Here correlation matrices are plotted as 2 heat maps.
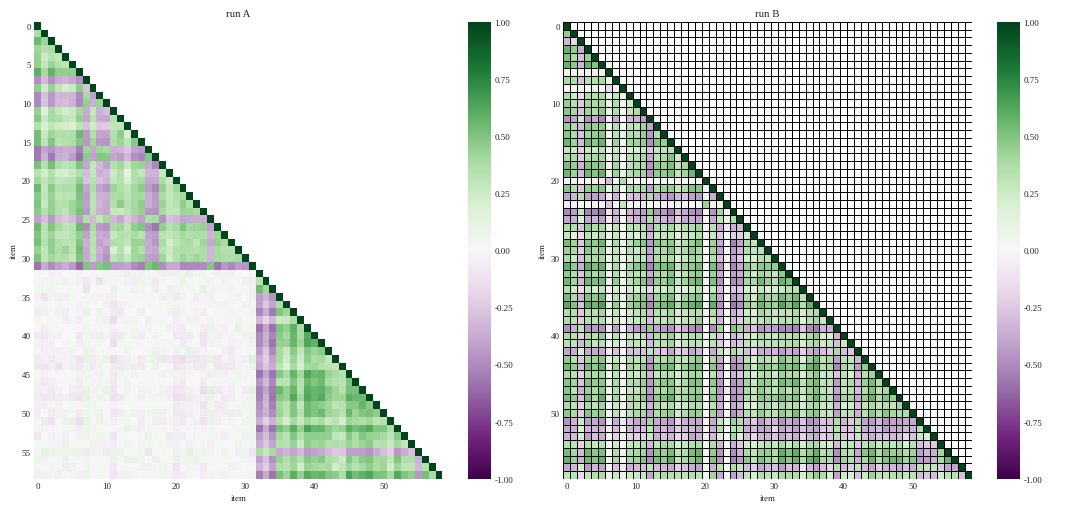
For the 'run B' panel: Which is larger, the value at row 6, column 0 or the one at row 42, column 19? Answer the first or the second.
the first
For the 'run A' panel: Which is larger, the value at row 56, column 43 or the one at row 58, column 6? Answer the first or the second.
the first
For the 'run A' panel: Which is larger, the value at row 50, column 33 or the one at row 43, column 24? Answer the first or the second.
the second
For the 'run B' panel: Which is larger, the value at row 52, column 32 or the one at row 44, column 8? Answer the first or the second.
the second
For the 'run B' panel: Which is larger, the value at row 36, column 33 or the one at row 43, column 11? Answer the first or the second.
the first
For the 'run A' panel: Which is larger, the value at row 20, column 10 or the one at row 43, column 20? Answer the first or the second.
the second
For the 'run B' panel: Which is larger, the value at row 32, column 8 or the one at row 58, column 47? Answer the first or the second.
the second
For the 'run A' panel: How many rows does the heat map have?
59
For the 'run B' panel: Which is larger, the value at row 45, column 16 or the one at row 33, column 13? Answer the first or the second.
the second
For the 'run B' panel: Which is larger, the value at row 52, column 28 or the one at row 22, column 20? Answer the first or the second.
the second
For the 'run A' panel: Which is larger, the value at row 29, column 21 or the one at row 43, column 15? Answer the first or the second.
the first
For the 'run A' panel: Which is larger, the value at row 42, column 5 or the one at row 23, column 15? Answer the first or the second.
the second
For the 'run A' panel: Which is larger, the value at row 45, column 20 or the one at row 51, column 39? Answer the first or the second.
the second
